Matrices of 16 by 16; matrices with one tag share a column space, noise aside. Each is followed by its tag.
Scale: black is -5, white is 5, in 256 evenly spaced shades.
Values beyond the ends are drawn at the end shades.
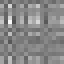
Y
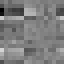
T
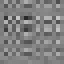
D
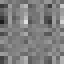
Y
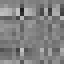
T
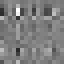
T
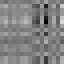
Y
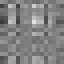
Y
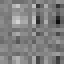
Y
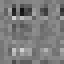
T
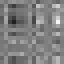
Y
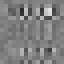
T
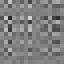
D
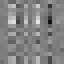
Y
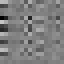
D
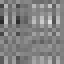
Y
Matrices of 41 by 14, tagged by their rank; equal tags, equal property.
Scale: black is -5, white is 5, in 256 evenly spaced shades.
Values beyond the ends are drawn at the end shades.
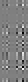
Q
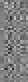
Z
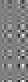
Q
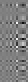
Q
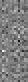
Z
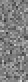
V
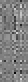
Z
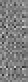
Z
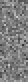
V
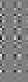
Q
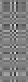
Q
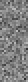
V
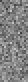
V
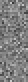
V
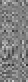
Z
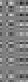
Q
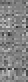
Z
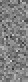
V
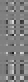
Q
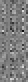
Z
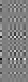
Q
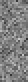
V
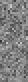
V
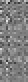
Z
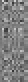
Z
